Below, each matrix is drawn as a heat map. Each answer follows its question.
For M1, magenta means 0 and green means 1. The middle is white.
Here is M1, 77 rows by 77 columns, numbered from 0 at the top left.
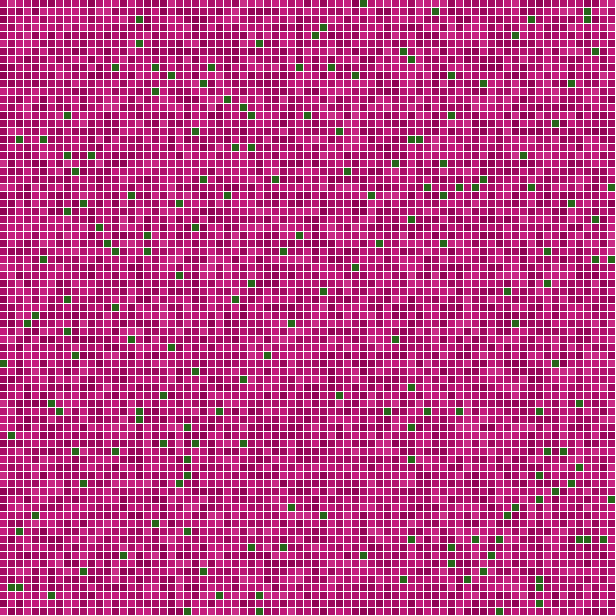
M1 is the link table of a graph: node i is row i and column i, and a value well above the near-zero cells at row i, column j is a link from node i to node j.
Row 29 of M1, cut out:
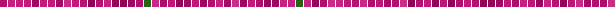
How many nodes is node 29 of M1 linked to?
2
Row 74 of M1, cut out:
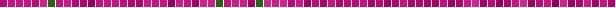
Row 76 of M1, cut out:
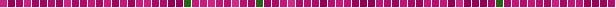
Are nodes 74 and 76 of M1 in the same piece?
yes
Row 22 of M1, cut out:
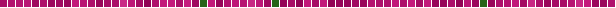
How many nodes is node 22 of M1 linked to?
3
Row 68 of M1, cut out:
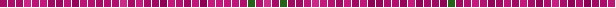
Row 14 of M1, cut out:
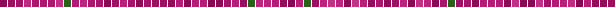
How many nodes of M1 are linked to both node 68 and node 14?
2
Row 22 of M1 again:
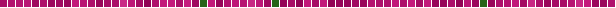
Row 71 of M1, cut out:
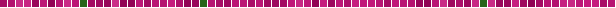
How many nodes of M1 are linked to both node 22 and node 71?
2
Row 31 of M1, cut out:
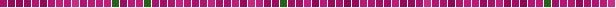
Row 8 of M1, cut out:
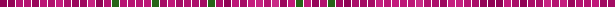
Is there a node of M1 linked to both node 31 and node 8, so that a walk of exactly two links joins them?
yes
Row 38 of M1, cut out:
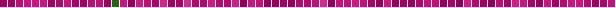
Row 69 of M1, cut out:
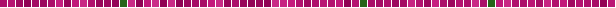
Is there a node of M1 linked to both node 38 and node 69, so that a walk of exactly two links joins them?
no
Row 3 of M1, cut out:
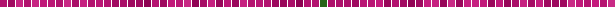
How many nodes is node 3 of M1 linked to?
1
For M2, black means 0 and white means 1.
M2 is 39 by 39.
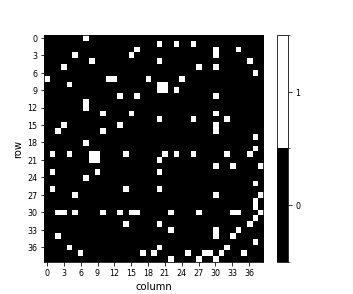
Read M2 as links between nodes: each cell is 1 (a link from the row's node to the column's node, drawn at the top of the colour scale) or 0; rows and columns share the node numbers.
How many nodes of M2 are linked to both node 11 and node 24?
1
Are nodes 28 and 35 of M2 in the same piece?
yes
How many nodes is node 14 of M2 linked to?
3
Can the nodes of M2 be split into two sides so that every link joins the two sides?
no
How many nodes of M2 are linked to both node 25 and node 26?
0
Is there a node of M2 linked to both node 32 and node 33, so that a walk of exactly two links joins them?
no
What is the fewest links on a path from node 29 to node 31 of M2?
2
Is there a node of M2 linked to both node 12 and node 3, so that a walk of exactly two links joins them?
no
